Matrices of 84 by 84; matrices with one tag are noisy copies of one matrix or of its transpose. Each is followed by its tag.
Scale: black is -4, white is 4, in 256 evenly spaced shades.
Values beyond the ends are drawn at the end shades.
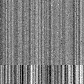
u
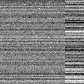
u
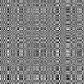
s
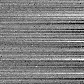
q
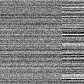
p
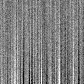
q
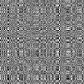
s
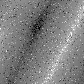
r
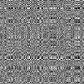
s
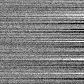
q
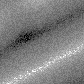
r
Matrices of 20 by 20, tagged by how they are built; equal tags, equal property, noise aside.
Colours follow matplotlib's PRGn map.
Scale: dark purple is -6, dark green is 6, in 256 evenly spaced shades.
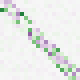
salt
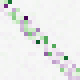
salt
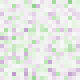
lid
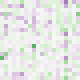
lid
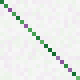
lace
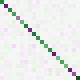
lace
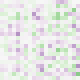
lid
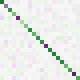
lace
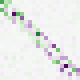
salt
